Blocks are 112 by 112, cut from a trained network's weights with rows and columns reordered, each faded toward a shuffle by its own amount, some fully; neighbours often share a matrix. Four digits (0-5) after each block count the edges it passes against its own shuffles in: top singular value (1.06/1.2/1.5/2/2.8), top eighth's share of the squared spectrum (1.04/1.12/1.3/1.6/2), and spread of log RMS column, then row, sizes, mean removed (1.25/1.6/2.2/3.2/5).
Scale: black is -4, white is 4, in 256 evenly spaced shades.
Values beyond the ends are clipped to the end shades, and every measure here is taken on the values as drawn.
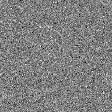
3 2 1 1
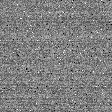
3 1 0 0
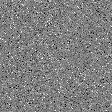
2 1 0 0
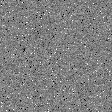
0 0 0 0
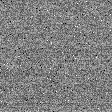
2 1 0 0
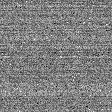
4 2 0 0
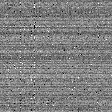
5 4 2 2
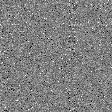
2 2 1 0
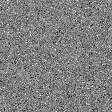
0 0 0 0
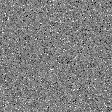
1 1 0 0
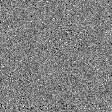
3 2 1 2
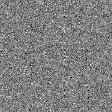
2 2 1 0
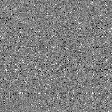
3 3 2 2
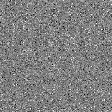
3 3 1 2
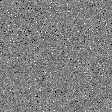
1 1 0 1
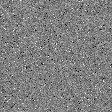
0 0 0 0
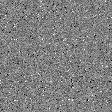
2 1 0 1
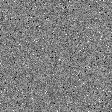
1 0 0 0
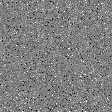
1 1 0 1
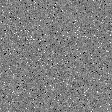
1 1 0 0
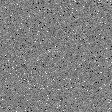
0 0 0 0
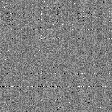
3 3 1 3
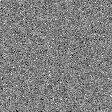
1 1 0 0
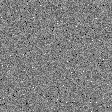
0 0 0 0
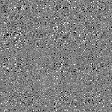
4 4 3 3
